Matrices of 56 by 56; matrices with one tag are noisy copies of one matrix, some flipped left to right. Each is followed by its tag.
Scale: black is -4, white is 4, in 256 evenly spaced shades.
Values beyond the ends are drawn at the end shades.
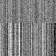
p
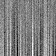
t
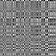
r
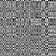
r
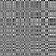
r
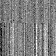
p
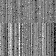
p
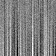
t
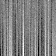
t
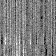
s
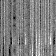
s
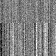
p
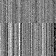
p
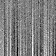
t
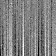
t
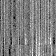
s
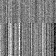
p
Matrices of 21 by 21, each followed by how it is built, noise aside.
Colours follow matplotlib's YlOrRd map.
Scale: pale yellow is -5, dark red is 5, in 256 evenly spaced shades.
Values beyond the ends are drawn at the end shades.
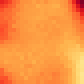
smooth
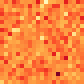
noise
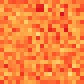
noise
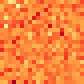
noise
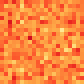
noise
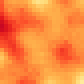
smooth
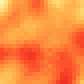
smooth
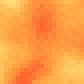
smooth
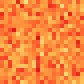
noise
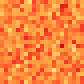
noise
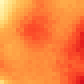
smooth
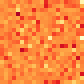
noise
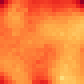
smooth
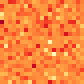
noise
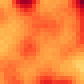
smooth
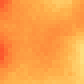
smooth
